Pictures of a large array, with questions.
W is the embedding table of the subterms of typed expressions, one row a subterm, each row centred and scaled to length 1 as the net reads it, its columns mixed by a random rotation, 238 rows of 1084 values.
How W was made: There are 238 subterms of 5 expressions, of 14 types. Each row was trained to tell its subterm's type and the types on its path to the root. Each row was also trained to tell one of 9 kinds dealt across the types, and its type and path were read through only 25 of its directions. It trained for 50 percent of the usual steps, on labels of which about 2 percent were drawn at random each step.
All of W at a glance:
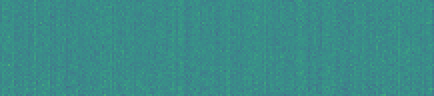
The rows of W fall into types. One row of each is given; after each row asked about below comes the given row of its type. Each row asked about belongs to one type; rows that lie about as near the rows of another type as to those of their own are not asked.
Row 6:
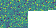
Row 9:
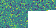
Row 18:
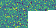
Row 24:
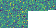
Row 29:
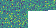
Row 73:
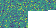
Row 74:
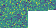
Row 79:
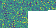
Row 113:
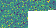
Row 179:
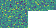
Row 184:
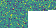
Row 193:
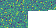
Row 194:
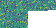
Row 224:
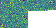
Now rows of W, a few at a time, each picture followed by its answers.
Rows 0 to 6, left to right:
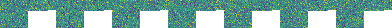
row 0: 179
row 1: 184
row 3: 18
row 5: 9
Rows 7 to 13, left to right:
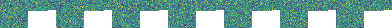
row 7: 179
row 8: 29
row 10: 6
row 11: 179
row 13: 224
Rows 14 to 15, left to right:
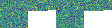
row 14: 184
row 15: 79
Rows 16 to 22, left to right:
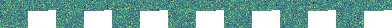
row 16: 193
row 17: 113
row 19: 193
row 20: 194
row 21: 18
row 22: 79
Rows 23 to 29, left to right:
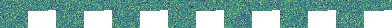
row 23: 113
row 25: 193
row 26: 73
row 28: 73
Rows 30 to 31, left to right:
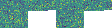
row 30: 29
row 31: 9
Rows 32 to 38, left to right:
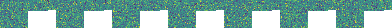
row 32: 224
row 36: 6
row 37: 179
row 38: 79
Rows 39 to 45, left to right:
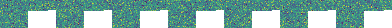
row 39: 29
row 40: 179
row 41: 193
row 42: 18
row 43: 113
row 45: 18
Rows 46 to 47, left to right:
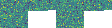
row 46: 179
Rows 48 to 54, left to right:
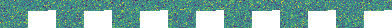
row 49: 193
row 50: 193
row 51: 193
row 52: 73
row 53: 224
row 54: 6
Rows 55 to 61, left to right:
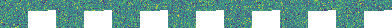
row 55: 194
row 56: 79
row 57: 194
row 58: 179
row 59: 224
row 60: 184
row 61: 9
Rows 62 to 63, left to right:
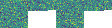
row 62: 9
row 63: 184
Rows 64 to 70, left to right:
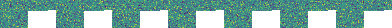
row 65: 18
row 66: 184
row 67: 18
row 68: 193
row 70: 184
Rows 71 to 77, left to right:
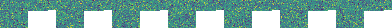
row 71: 224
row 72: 194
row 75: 9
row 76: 79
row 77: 18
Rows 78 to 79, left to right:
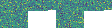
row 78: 193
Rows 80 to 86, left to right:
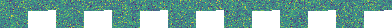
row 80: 184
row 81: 9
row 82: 29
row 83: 224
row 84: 79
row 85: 113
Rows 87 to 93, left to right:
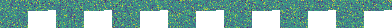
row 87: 9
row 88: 179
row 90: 113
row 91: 184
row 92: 29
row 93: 9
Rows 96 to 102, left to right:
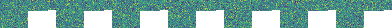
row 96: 113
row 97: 74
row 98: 184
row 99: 179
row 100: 79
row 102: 9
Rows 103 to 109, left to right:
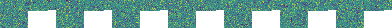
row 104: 29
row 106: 79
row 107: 6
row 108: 74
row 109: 79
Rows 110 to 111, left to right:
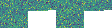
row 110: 18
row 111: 224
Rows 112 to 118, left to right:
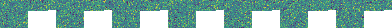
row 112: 6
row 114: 194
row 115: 6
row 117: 113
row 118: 193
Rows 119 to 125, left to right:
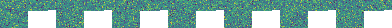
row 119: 194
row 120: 79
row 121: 194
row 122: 194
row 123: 24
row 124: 113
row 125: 179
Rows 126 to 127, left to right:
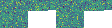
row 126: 194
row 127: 179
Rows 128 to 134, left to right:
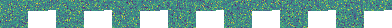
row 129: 9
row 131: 224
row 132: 9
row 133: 113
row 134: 6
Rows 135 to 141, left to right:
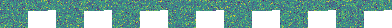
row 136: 224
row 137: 113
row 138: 29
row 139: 179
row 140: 113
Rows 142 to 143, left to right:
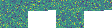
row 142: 6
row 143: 193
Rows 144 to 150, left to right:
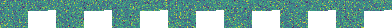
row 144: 79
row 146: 79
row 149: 184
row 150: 224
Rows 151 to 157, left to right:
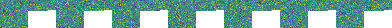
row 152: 179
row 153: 29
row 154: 18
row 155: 224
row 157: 6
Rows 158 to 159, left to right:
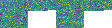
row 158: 73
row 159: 29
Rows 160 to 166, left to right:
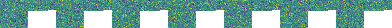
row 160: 113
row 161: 74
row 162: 113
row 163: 74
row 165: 184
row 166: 179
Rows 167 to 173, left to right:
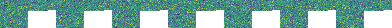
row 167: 29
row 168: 6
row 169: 6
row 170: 9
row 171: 113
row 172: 194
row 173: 18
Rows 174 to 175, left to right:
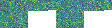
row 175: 184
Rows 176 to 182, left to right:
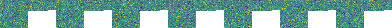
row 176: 184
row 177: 74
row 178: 74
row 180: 9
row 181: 9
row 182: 79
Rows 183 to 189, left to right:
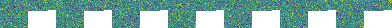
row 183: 9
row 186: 73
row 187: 9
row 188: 179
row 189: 74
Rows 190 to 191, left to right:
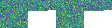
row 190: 113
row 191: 79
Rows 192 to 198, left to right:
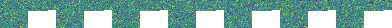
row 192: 184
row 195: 194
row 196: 74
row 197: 73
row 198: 224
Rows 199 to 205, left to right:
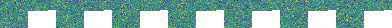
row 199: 194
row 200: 18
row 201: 113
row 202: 113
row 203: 29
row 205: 73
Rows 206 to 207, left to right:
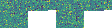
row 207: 29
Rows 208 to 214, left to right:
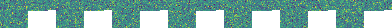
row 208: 29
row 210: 73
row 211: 193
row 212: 179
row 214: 193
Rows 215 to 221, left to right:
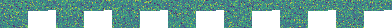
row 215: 184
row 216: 74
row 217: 9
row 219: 74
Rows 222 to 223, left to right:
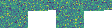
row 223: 79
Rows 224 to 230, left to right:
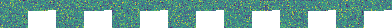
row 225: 184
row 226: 79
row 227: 73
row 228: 194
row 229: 193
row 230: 179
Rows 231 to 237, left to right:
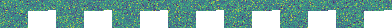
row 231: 194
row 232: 18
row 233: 194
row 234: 18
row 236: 184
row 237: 73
